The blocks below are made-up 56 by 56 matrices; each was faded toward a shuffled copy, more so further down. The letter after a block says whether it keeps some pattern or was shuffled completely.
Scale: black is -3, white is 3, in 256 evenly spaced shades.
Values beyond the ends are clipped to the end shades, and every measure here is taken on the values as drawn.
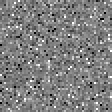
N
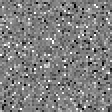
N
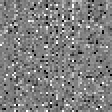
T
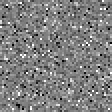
N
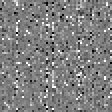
T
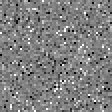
N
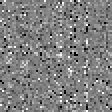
T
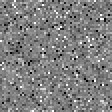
N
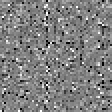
T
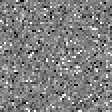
N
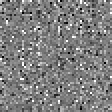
T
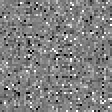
T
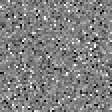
N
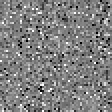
T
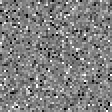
N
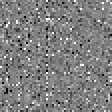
T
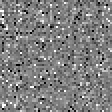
T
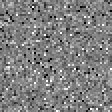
N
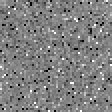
N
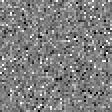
N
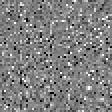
T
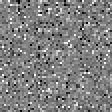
T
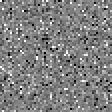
T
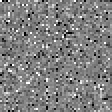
T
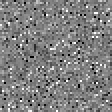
N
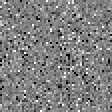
T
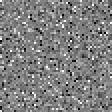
T
